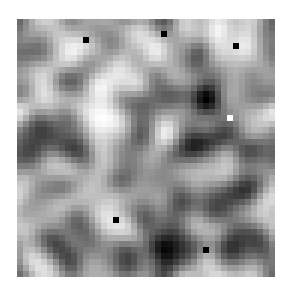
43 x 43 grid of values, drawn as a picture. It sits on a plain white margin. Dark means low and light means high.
Ninth with the lowest average: bottom middle. Lone odd cells: 6, 1 higher and 5 lower than their neighbours. Grain: blotchy. Mirror symmetry: none.
